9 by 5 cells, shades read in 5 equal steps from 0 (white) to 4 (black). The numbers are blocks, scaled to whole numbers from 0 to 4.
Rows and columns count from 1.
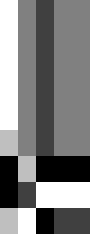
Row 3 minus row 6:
-1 0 0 0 0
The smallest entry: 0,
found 9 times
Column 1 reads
0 0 0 0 0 1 4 4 1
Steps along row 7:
down up same same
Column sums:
10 16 26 19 19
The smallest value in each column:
0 0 0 0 0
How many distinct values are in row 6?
3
